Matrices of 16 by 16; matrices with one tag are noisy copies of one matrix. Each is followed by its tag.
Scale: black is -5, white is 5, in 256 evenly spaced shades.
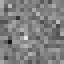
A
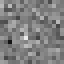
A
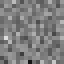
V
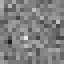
A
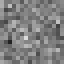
A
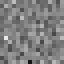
V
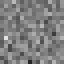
V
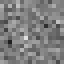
A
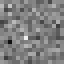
A
